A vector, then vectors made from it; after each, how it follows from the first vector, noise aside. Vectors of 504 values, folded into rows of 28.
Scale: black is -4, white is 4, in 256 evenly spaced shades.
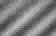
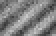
copied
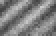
reversed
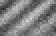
reversed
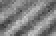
copied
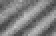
copied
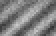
copied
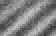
copied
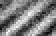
scaled up
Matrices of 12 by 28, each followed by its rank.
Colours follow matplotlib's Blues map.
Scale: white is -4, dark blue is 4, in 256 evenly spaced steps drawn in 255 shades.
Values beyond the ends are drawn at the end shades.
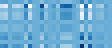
one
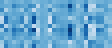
two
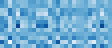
two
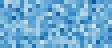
full rank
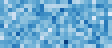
full rank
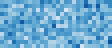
full rank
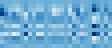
two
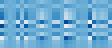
one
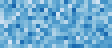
full rank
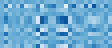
two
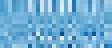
two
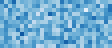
full rank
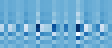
one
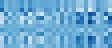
two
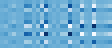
one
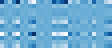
one
